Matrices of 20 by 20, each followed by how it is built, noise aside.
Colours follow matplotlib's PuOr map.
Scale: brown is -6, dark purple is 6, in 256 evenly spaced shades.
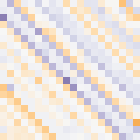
Toeplitz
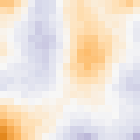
smooth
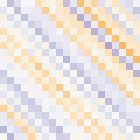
Toeplitz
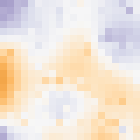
smooth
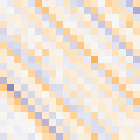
Toeplitz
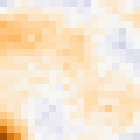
smooth
